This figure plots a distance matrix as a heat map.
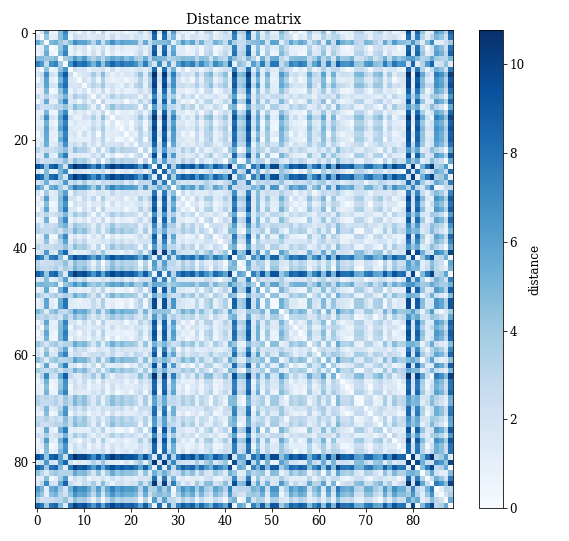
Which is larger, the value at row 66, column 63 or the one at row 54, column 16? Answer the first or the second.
the first
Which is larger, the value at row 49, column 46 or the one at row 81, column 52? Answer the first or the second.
the second
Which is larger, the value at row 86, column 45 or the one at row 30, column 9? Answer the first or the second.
the first
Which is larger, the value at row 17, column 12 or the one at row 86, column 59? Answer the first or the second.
the second
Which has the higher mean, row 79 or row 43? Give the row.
79
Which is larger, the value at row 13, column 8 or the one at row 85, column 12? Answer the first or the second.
the second
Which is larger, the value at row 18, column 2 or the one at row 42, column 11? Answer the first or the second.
the second
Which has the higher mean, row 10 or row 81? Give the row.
81
